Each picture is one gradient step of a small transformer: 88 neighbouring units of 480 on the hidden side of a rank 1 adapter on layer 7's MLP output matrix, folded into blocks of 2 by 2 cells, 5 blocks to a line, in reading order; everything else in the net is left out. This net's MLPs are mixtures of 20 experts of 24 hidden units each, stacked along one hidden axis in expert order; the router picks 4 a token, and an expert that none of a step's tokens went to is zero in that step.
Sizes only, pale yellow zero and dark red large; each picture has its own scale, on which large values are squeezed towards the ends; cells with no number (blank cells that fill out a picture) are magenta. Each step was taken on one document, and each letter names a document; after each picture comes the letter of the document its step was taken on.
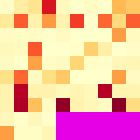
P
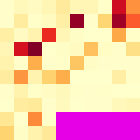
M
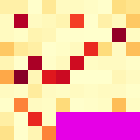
M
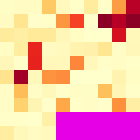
P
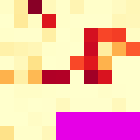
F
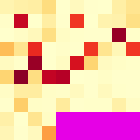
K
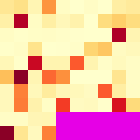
P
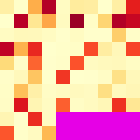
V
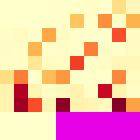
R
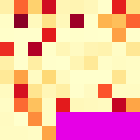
V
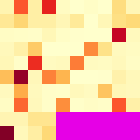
P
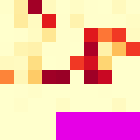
F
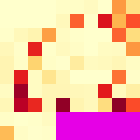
R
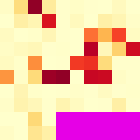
F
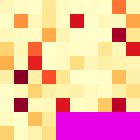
V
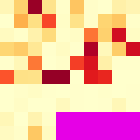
F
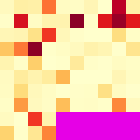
M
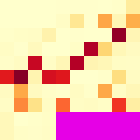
R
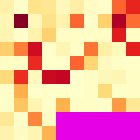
K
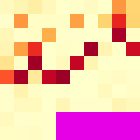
V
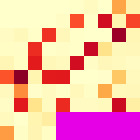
R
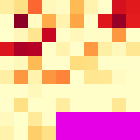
K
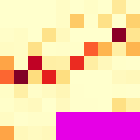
R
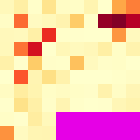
M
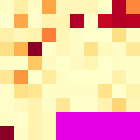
M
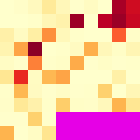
V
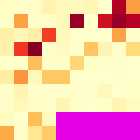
M
